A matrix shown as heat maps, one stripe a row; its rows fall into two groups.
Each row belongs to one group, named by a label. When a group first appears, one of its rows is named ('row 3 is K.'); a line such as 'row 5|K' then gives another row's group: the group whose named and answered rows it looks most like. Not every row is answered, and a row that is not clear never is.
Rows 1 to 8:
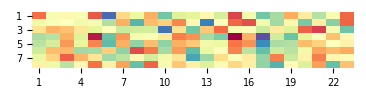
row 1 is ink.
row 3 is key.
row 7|key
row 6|key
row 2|ink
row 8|ink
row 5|ink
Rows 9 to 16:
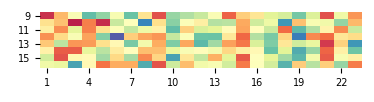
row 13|key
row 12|key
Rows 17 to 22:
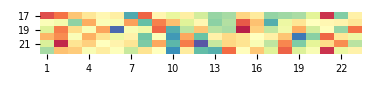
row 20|key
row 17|key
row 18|ink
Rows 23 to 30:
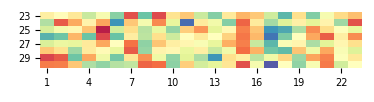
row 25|ink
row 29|key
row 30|key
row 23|ink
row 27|ink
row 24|ink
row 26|ink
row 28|ink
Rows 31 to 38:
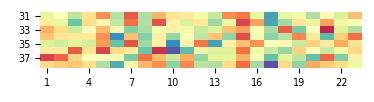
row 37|key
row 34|ink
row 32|ink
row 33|key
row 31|ink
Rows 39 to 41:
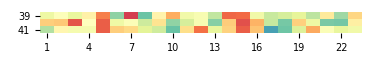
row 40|ink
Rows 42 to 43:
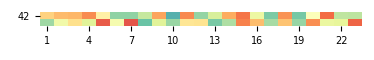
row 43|ink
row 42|key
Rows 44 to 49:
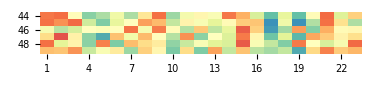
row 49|key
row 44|key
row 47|key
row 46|ink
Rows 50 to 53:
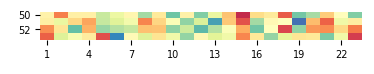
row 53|ink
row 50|key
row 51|key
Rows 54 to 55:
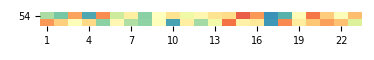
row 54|ink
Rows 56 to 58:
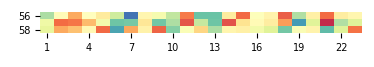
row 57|key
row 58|ink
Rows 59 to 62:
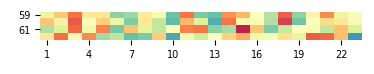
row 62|key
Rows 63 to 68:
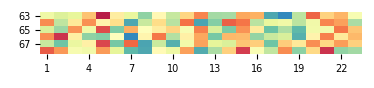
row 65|ink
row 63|ink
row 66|key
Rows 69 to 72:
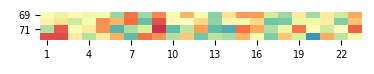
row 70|ink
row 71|ink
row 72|key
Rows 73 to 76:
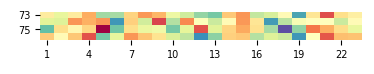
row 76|key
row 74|ink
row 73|key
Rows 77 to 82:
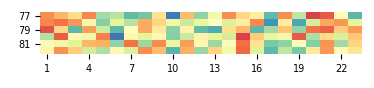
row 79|key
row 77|key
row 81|ink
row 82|key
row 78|key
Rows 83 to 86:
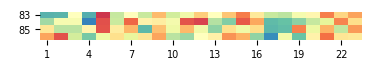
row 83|ink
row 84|ink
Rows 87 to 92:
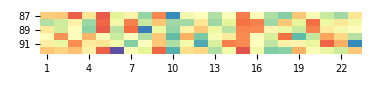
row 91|key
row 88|ink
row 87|ink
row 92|ink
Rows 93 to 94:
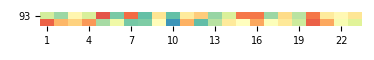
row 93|ink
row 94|key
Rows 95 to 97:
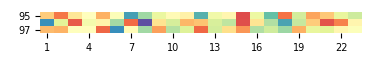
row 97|ink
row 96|ink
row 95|key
